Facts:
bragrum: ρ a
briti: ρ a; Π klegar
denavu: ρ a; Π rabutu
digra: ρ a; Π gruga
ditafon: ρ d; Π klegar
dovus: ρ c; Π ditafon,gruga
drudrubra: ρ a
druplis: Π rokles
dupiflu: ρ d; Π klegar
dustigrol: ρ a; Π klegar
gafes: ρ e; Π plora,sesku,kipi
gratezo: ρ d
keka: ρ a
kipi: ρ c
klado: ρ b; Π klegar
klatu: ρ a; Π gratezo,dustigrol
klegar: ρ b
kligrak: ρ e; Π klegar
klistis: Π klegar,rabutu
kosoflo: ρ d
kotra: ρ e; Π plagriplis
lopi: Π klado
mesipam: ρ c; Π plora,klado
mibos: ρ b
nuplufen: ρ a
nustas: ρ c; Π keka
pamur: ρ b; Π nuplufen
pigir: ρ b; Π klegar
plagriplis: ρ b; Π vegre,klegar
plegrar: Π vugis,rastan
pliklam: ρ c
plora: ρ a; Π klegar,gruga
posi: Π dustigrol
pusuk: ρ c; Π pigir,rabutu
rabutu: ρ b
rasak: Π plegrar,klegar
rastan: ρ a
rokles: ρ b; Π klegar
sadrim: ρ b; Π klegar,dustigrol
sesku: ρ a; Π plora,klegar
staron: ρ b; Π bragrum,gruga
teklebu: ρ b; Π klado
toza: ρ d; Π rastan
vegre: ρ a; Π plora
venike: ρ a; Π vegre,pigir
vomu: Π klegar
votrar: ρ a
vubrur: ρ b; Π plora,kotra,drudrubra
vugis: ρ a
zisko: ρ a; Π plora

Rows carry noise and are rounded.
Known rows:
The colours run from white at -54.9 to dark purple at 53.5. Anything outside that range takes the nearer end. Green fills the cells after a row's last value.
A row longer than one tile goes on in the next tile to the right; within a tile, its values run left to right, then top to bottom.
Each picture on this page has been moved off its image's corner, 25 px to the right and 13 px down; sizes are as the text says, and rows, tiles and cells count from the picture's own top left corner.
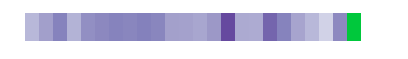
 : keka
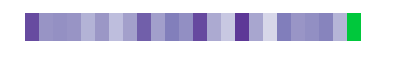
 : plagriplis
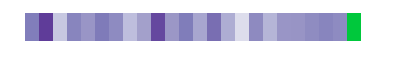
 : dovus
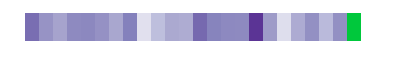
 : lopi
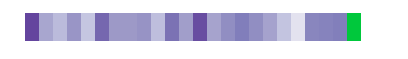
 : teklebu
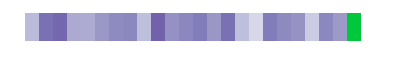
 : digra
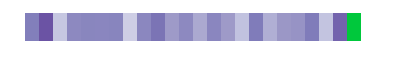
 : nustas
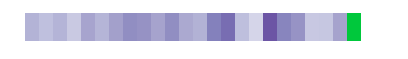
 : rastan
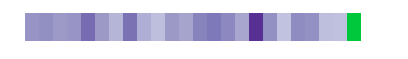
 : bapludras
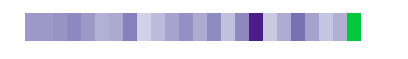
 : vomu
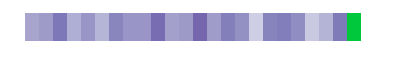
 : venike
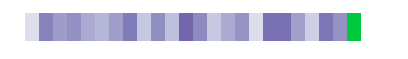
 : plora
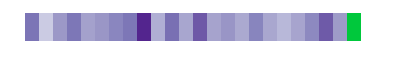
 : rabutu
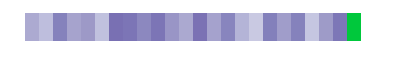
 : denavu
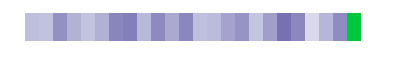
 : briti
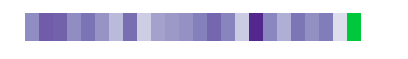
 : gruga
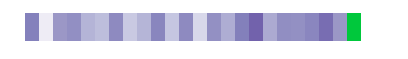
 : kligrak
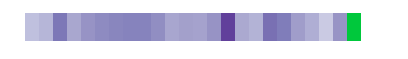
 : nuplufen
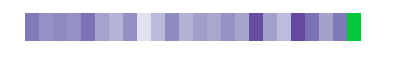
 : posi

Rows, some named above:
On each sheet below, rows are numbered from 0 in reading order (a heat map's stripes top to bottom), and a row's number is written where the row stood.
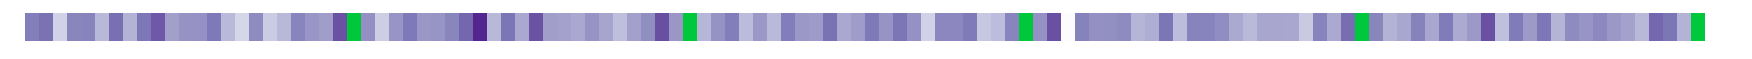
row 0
pusuk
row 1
rabutu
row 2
venike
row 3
mesipam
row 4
mibos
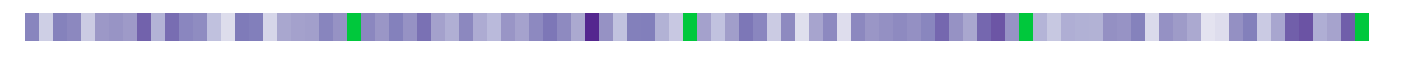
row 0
pigir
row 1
bapludras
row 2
gafes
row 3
dustigrol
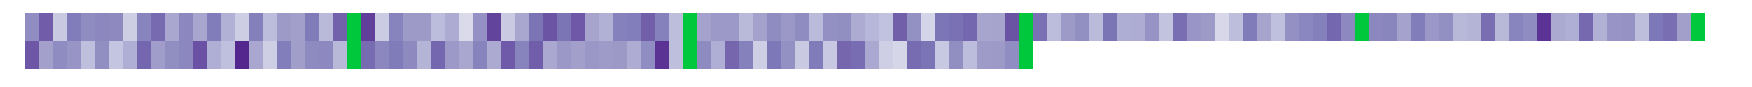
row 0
nustas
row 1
kotra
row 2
klatu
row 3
sadrim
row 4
vubrur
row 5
plagriplis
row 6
staron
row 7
rokles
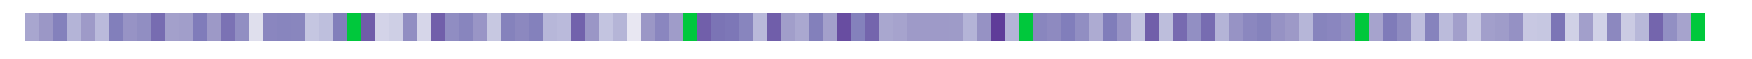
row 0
venike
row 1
klado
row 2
staron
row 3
pamur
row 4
toza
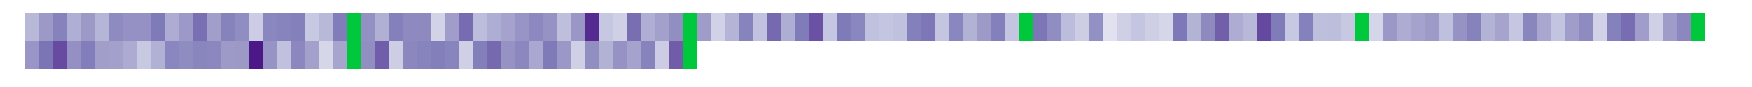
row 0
venike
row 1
klistis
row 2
klegar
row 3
plegrar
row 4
sesku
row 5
druplis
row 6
nustas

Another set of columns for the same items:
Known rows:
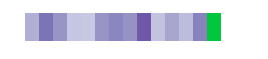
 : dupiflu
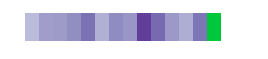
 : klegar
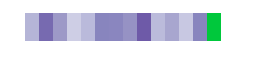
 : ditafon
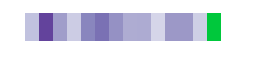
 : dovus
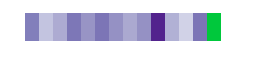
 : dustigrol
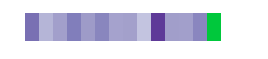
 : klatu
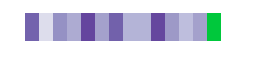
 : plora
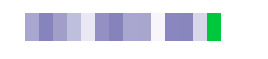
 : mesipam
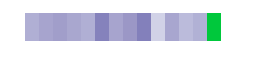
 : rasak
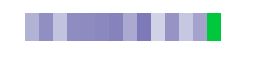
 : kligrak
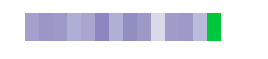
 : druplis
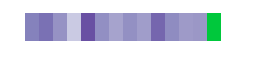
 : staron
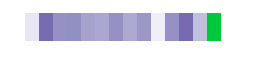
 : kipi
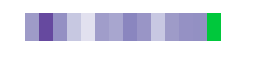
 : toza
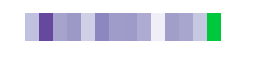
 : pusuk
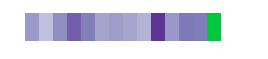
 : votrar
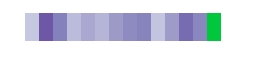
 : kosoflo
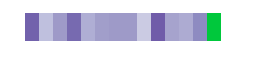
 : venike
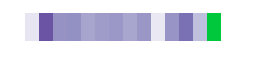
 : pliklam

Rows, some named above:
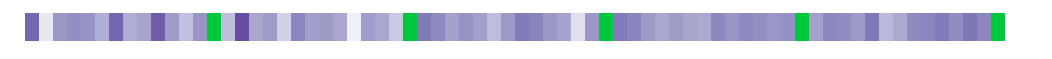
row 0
sesku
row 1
pusuk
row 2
plagriplis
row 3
pamur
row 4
mibos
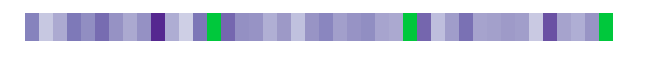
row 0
dustigrol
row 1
vubrur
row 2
venike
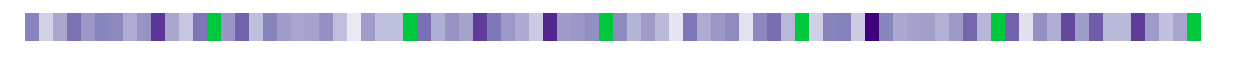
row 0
briti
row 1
kotra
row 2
digra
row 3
lopi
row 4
gruga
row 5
plora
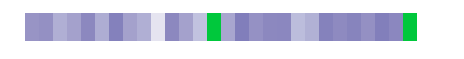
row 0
gafes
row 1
rabutu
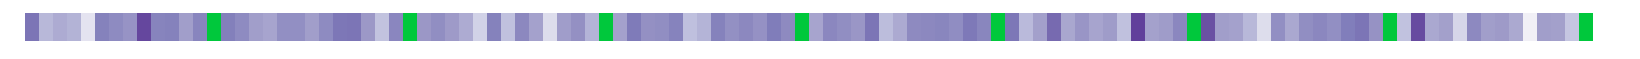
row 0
klado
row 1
sadrim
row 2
plegrar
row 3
rabutu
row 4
mibos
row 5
denavu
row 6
teklebu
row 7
pusuk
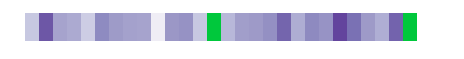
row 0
nustas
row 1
klegar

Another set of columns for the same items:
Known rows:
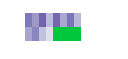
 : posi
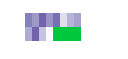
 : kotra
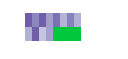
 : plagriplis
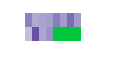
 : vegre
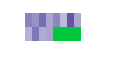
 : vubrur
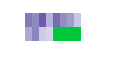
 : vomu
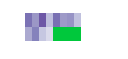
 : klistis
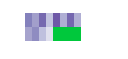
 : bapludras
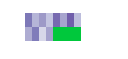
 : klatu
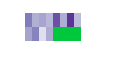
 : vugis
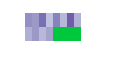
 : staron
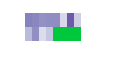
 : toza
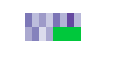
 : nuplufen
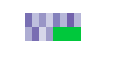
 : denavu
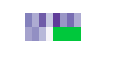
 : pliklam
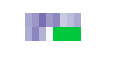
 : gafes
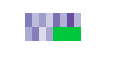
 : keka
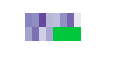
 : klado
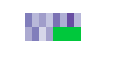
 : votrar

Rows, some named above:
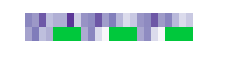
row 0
teklebu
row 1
kligrak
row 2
kligrak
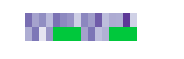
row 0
dustigrol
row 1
teklebu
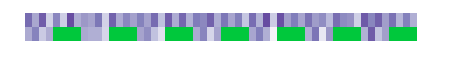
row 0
rabutu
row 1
gruga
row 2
bapludras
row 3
sadrim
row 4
pusuk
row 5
dustigrol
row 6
plagriplis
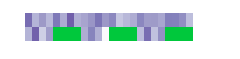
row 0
venike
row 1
gafes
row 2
sesku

